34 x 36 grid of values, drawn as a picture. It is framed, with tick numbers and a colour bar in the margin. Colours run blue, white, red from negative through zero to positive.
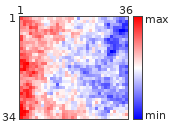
The ninth with the lowest average is the top right. No row or column stands out. The field climbs toward the left. No regular stripes run through it. The field is mottled with small blotches.
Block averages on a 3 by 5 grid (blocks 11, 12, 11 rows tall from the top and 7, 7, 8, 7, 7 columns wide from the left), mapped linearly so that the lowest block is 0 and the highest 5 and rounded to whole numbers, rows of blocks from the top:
54320 | 53211 | 53321
